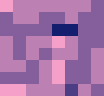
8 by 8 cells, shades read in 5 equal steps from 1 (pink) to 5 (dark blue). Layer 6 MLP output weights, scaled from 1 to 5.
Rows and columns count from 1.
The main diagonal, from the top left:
1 2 3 2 2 3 3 3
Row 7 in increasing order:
1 2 2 3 3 3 3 3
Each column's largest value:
3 3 3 3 5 5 3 3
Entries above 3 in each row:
0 0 2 0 0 0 0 1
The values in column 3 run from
2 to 3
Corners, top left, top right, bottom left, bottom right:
1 3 1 3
